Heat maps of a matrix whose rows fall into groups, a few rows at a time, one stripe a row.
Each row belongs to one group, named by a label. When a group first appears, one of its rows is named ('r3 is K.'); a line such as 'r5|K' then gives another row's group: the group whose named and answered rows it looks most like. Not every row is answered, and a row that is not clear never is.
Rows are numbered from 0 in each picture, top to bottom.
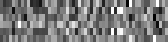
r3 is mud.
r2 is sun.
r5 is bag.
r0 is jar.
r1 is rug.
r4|rug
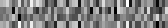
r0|mud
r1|rug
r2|jar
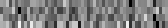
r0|sun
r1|jar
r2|sun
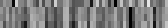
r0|rug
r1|sun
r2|sun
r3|sun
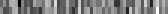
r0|jar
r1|jar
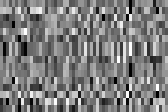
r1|mud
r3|rug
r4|bag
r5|jar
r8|rug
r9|sun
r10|sun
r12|jar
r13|mud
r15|jar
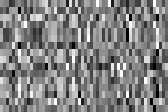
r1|jar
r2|mud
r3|bag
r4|jar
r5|jar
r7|mud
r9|rug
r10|rug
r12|mud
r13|mud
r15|sun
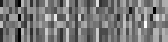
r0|jar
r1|sun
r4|jar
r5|jar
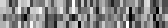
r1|mud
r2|sun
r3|mud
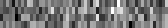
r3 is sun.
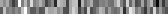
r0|mud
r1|bag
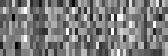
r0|jar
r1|bag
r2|rug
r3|bag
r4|rug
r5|bag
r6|jar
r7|rug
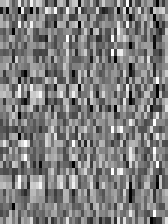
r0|mud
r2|sun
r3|mud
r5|rug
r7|rug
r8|rug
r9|sun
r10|sun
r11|jar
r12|mud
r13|mud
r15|rug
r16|jar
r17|bag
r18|rug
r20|bag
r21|bag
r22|bag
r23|jar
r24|rug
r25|mud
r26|mud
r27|sun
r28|sun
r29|rug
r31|rug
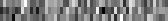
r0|bag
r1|jar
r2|rug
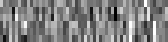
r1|rug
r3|bag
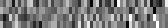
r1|sun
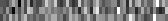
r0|jar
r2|bag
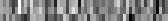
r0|mud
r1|mud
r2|sun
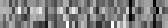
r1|mud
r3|rug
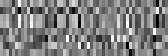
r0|mud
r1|jar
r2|mud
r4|bag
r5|rug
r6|jar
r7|sun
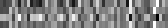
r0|jar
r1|bag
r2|mud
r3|bag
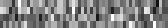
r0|mud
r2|rug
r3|bag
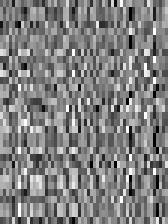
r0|rug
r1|sun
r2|sun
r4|bag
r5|sun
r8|bag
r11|bag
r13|sun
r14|jar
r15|rug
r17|bag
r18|mud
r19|sun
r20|sun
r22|jar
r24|bag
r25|mud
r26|mud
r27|sun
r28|rug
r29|mud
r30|mud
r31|jar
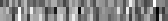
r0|bag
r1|mud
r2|mud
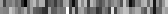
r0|sun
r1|rug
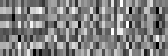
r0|rug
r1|mud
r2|rug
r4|rug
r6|mud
